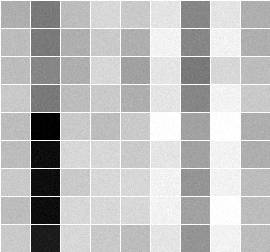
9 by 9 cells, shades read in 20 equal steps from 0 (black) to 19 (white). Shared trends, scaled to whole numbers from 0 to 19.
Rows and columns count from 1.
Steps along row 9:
down up down down up down up down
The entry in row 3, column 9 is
14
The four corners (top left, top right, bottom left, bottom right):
13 13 15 14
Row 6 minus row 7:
-1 0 1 0 -1 -1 1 0 -1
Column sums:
128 42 132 139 129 158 97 161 123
